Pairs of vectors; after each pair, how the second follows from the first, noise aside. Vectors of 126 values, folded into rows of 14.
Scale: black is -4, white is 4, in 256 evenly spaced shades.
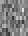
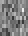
copied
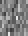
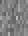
shrunk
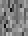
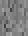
shrunk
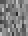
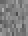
shrunk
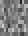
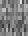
sign-scrambled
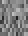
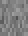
shrunk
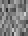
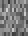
sign-scrambled
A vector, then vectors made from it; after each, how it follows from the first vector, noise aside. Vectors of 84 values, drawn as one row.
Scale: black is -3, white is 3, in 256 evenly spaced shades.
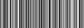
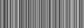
shrunk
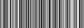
copied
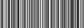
negated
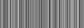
shrunk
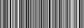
copied
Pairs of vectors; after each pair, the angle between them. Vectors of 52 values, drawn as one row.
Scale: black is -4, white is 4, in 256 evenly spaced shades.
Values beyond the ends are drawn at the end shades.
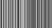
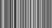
orthogonal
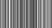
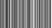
partly opposed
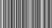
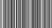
nearly parallel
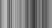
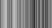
nearly parallel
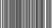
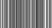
nearly parallel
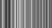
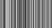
partly opposed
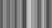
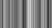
nearly parallel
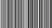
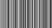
partly aligned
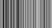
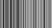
nearly parallel
